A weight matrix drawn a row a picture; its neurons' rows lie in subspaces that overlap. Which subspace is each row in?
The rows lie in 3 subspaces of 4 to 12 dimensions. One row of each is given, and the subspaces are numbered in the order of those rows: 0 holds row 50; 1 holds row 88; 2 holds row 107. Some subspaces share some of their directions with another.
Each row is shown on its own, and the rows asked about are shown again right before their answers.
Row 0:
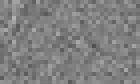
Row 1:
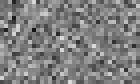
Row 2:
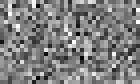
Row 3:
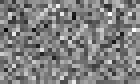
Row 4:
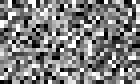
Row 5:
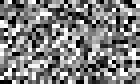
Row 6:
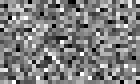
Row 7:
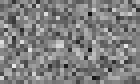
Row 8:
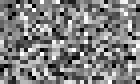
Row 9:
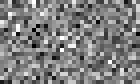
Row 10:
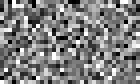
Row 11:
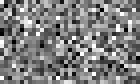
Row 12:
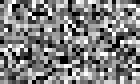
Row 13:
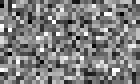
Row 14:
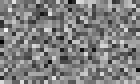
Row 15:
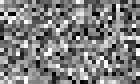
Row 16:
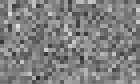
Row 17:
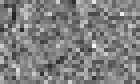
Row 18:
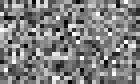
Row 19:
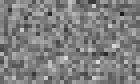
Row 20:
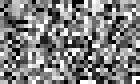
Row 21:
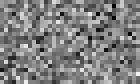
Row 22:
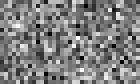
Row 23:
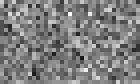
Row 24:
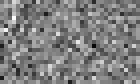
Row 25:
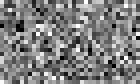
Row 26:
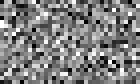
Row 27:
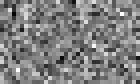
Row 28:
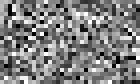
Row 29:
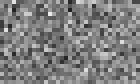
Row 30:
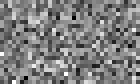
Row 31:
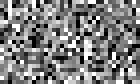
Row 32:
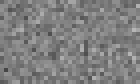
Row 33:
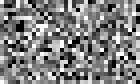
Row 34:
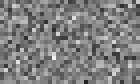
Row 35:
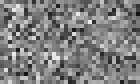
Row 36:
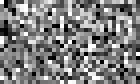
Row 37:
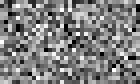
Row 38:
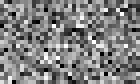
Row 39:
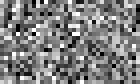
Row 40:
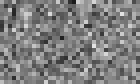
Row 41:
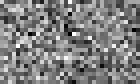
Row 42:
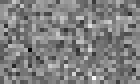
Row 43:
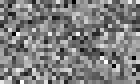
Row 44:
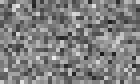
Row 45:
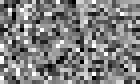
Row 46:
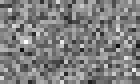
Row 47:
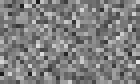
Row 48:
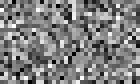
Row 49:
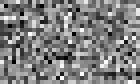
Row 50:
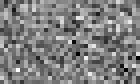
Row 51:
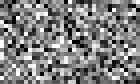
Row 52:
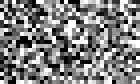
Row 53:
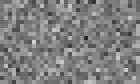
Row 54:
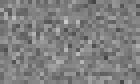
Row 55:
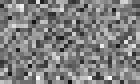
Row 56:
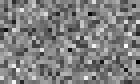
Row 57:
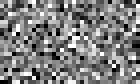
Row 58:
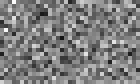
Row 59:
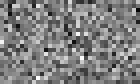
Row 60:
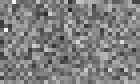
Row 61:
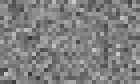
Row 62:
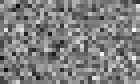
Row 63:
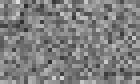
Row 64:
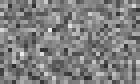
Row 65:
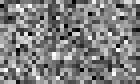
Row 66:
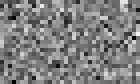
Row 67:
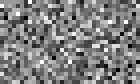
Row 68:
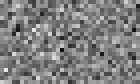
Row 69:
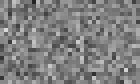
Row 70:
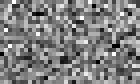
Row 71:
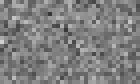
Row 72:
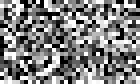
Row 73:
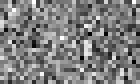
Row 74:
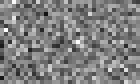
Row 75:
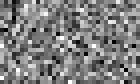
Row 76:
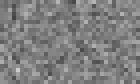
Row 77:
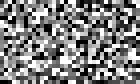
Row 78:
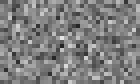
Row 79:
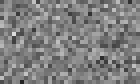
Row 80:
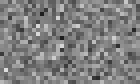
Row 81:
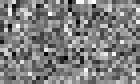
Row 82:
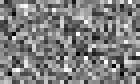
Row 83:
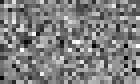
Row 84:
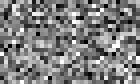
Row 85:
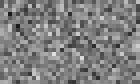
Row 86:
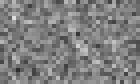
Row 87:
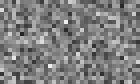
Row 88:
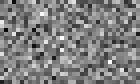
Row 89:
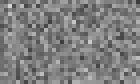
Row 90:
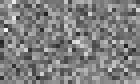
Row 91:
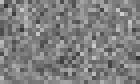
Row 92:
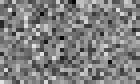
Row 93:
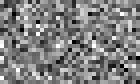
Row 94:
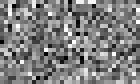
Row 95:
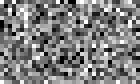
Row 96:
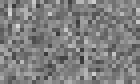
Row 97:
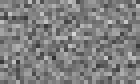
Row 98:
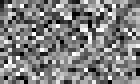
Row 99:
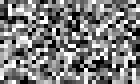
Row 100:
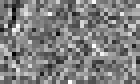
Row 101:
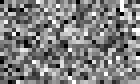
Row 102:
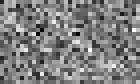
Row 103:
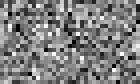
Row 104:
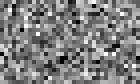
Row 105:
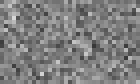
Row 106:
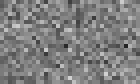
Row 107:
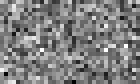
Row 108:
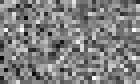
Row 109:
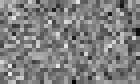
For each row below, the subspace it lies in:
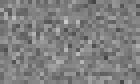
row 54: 2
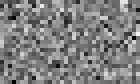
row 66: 2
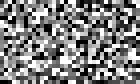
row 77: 0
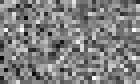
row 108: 1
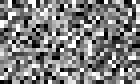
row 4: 1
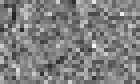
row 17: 1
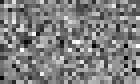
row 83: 2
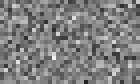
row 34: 2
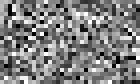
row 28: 2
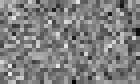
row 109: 2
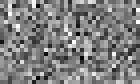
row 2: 1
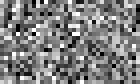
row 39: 2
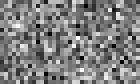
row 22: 2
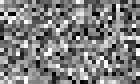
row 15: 2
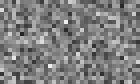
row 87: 2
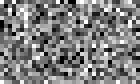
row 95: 0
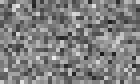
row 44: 0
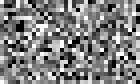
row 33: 2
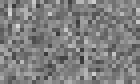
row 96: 1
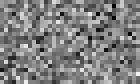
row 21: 2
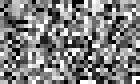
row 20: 2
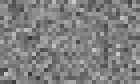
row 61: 2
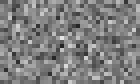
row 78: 0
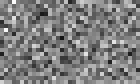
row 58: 1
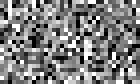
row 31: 1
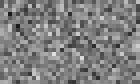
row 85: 0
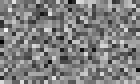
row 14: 0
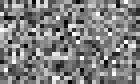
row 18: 2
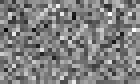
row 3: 2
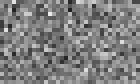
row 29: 1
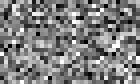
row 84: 0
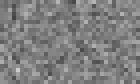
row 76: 0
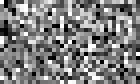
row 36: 0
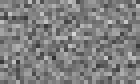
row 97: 2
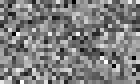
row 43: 0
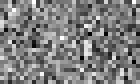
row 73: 1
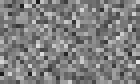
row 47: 2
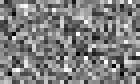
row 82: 0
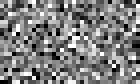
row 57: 0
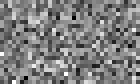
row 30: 2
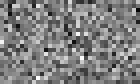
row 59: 1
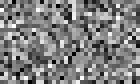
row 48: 2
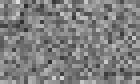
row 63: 2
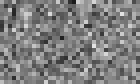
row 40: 1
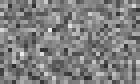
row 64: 2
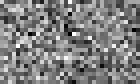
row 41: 2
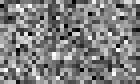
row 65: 2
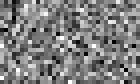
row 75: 0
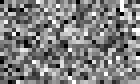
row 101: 2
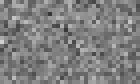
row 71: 0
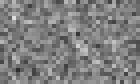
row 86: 0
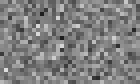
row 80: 0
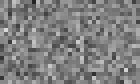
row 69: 1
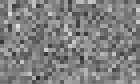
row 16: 1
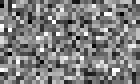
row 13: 2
